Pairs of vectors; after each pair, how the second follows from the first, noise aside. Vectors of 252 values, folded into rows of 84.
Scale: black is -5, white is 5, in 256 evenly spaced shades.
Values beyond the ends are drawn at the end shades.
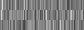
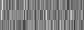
copied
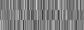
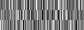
scaled up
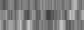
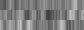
copied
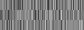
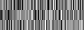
scaled up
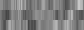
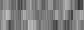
negated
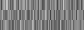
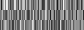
scaled up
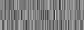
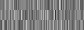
negated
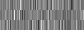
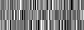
scaled up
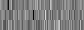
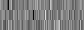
copied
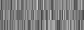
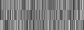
wrapped around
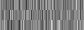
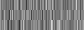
copied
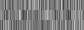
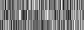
scaled up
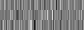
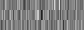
wrapped around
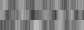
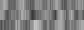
copied
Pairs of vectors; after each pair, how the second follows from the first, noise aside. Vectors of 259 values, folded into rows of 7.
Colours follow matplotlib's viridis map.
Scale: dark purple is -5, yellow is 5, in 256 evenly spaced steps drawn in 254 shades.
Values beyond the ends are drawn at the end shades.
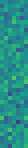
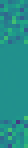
partly zeroed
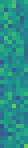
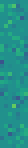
partly zeroed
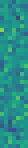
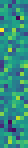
scaled up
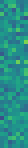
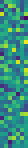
scaled up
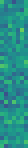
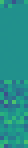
partly zeroed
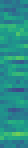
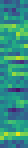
scaled up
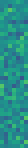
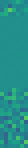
partly zeroed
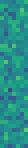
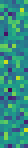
scaled up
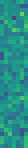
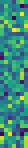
scaled up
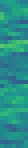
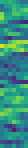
scaled up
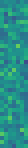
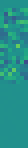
partly zeroed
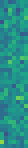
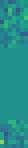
partly zeroed
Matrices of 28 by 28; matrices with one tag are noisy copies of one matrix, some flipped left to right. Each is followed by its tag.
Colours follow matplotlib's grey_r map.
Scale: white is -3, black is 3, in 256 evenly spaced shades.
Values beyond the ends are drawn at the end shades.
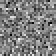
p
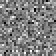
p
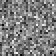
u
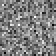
u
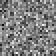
u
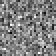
u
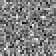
p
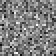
u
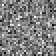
u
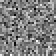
p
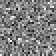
p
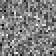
u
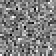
p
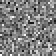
p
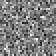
p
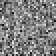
u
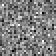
u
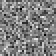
p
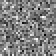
p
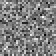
p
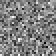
p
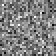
u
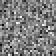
u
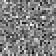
p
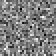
p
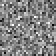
u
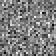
u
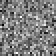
u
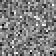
u
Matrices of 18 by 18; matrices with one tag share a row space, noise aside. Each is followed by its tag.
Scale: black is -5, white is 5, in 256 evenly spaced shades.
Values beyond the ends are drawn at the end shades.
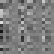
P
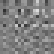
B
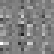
P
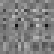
B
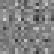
B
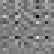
B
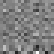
B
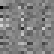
P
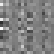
P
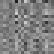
B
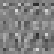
B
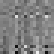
B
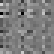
P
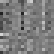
P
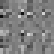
P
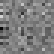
P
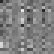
P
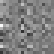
P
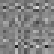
B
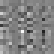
P
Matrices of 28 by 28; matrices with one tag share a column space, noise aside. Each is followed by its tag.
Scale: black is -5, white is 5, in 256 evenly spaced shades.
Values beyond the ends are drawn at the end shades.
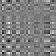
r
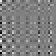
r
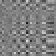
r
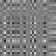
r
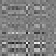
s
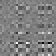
s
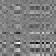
s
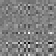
s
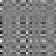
r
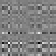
s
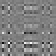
s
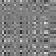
r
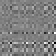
s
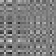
r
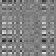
r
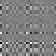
s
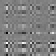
s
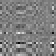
s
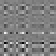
s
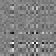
s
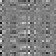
r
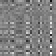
r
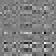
s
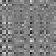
r
